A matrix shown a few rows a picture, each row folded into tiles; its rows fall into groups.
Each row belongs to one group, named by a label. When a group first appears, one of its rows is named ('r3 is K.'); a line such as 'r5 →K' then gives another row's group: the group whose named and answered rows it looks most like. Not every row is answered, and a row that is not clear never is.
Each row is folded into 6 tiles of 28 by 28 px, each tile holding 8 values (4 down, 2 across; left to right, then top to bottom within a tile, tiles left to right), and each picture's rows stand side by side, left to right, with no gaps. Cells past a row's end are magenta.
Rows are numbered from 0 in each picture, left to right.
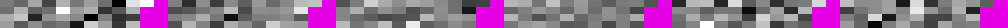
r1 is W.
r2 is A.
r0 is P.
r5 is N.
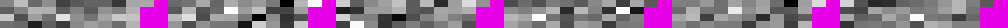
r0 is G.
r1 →P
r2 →W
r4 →P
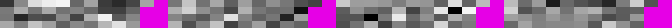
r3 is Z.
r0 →A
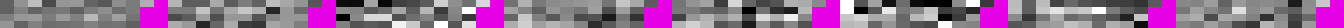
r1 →N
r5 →Z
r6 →Z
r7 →P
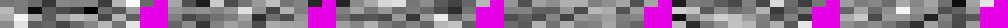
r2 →A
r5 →P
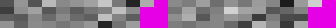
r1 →P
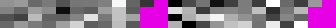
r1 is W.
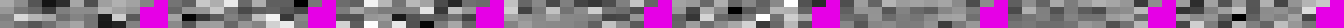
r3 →Z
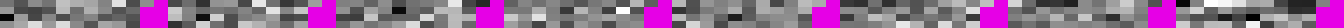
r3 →G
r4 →W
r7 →A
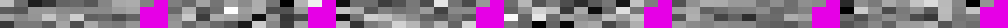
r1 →P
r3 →G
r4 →A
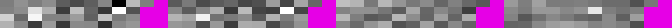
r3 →Z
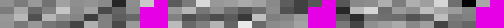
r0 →P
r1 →A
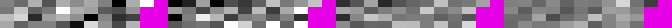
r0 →P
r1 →W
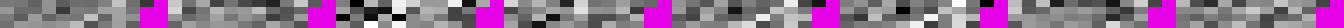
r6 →Z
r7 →N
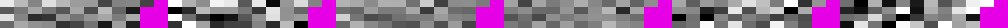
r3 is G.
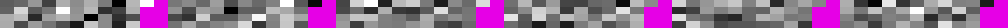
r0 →P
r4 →W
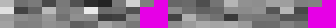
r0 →Z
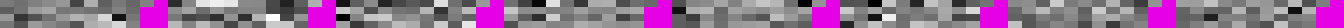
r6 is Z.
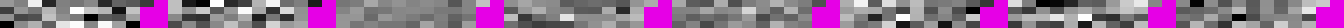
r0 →Z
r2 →P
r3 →G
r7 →W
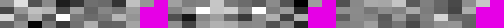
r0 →G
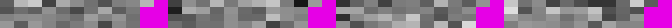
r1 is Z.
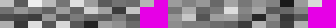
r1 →P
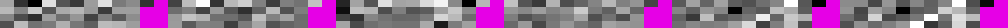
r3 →N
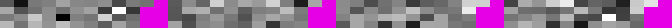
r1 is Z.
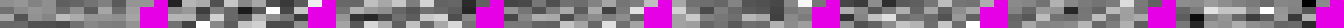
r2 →A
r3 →W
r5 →W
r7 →Z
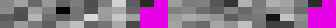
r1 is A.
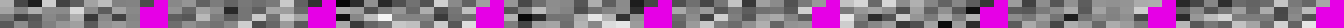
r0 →N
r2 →W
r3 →A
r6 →W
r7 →W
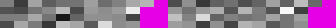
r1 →G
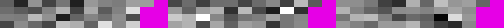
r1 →G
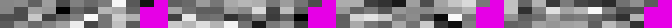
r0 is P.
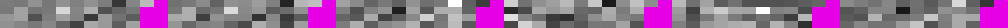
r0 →P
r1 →P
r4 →Z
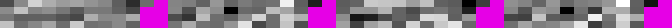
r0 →A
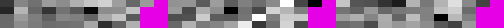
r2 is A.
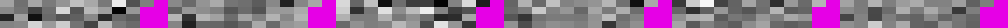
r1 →G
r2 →Z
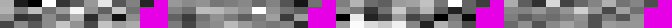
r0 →N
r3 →N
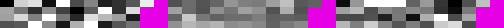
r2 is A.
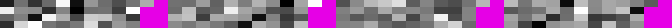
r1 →P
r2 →A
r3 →N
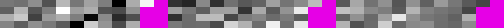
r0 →P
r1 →W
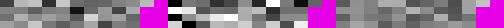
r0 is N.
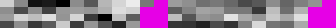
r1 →G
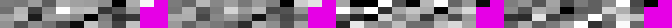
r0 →P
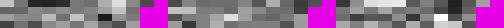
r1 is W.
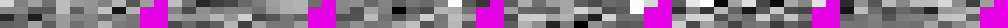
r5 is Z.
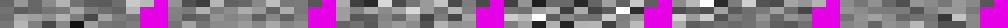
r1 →N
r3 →G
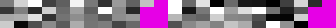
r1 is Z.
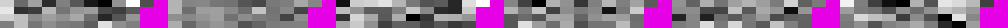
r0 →Z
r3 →N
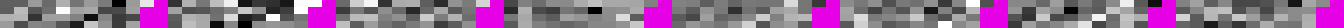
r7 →G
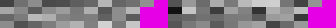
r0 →W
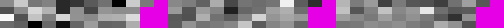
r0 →G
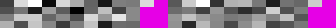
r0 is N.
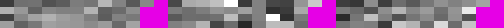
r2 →W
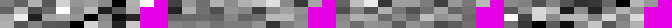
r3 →G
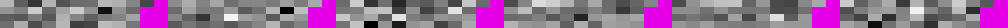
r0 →N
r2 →G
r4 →A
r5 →N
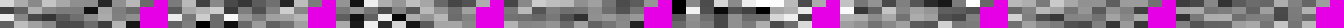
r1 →G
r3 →A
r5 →Z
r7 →W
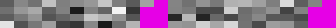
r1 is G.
